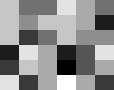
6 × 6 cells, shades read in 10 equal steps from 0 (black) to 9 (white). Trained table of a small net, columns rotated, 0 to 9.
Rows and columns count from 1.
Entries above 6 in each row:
2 3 2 2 1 2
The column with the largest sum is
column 3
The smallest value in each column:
1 2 4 0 3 1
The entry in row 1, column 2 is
4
